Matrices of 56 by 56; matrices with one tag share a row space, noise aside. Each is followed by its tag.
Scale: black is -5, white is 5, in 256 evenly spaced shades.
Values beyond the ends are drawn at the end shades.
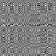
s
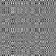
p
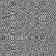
p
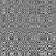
s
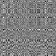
s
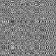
p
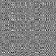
p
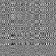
p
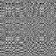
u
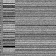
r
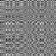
u
